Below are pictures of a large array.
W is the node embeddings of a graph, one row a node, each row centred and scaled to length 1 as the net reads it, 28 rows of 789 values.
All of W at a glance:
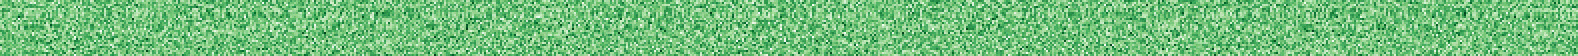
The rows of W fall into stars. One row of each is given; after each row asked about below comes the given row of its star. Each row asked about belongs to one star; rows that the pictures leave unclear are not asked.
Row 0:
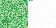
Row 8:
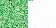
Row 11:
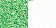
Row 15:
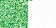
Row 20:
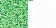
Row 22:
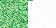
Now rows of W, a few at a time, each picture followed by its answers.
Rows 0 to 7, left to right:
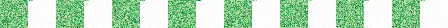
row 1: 11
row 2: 22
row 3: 20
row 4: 11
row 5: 15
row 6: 8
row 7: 8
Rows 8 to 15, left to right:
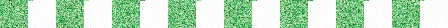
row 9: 0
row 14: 20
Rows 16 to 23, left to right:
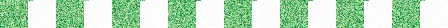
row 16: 11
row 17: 11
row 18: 22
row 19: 20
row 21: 0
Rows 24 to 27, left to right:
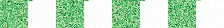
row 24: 0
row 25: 20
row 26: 20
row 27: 15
